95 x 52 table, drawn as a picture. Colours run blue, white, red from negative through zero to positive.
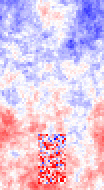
Odd rows or columns: none. Odd patch: rougher, in the bottom middle. Average level on the scale: 50%. Slope: up to the bottom.
